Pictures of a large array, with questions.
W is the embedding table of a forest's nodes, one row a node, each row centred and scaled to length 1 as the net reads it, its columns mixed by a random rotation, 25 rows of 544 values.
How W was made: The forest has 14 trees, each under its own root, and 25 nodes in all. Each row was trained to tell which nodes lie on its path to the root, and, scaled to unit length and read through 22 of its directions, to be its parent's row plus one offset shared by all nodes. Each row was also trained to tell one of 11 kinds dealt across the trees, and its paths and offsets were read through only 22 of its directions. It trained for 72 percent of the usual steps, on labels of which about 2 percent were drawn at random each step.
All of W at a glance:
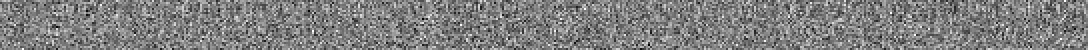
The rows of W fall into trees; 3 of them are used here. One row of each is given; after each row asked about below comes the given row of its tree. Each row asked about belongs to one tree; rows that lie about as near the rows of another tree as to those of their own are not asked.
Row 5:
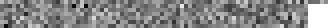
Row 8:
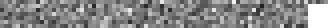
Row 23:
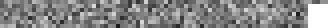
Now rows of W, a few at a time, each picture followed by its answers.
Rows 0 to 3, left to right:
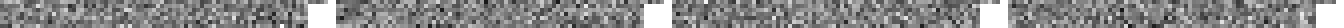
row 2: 5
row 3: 5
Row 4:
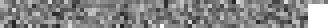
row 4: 5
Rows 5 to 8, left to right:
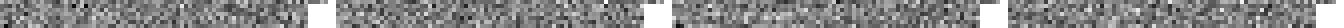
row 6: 23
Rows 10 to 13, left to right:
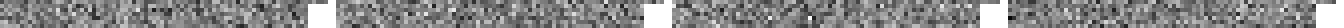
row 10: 8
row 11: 23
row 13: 8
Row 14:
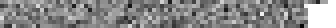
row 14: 23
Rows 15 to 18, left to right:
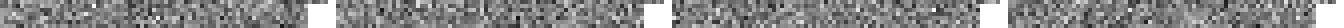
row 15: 23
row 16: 23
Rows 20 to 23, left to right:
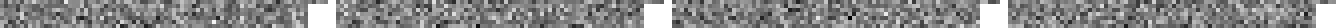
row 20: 5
